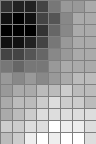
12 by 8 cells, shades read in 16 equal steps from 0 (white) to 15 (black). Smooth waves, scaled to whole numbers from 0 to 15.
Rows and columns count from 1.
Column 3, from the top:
13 14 15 13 10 8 6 5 4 3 2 1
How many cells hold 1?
4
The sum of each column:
103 103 94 80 63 51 45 48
